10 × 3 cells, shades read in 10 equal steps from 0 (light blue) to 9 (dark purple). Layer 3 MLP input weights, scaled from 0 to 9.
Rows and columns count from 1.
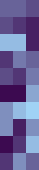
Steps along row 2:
up up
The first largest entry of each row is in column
3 3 3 1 2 1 1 2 1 1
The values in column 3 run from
0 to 8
